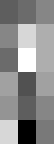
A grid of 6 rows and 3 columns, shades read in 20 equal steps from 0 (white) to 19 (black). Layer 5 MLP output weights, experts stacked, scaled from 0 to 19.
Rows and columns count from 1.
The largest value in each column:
12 19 10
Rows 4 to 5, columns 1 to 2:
7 13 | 8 12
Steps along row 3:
down up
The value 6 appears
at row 2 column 3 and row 3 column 3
